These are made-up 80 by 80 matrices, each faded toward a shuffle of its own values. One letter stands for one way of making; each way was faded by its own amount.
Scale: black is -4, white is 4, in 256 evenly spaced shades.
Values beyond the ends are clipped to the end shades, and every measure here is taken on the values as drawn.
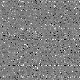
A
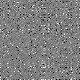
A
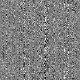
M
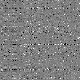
A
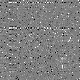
A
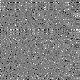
A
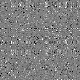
A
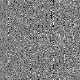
M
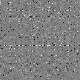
A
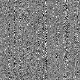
M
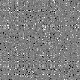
A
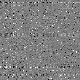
A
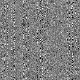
M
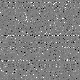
A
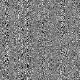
M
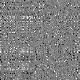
A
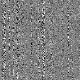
M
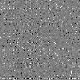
A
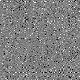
A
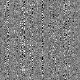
M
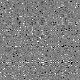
A
